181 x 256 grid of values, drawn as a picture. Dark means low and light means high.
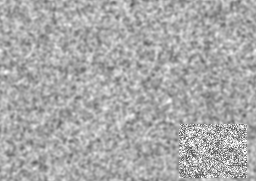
Odd patch: rougher, in the bottom right. Slope: none. Stripes: none. Roughest part: bottom right. Grain: blotchy. Mirror symmetry: none.
